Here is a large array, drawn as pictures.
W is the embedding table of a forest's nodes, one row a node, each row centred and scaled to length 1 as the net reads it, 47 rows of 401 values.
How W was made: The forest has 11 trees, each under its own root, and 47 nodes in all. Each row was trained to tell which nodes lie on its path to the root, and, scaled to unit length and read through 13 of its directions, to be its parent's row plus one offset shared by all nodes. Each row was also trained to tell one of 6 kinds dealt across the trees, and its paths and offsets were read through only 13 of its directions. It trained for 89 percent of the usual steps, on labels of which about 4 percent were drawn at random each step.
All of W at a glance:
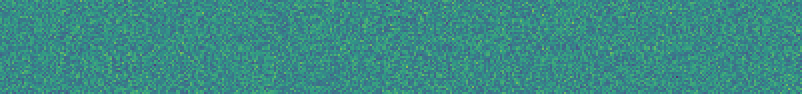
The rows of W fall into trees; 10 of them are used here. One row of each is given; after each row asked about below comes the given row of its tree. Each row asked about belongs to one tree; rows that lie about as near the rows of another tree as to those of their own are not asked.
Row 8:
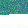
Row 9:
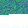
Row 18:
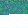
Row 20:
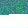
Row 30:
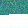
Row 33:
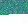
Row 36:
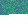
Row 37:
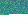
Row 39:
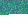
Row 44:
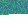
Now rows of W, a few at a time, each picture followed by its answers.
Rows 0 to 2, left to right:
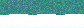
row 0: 44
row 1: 33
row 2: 36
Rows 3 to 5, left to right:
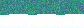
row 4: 18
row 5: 44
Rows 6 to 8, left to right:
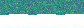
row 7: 20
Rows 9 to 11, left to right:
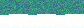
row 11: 9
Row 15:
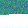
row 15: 44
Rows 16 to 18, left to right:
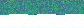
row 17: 30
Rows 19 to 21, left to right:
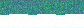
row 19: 18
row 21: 18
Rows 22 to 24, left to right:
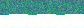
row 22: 36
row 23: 39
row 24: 39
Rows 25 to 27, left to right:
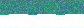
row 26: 20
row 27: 44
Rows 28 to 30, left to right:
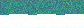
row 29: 9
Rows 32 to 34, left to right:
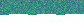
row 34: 30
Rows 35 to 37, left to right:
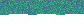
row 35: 33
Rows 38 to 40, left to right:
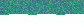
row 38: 37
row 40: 20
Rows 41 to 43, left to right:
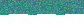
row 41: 33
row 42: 33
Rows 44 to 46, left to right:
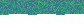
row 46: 20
